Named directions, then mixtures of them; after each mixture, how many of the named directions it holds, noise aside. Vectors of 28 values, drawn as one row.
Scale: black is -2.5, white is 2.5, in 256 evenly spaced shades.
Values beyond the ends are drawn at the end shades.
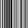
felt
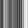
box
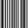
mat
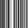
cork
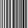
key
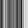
one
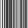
two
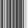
two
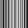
three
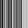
three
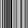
one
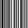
three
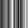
two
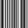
one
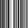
one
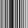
two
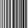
one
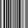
one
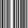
three
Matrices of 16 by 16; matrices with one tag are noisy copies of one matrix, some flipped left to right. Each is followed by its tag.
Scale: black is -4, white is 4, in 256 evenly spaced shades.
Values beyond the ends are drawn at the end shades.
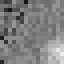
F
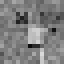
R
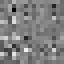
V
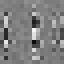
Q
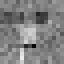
R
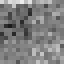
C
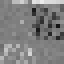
C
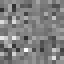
V
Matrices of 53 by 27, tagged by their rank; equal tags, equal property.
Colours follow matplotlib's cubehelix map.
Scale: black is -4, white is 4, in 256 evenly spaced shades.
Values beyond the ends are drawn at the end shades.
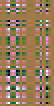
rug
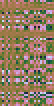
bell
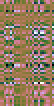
bell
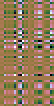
rug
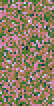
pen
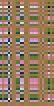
rug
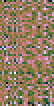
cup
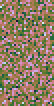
pen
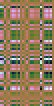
rug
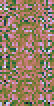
cup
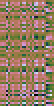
bell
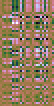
bell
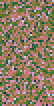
pen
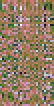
cup
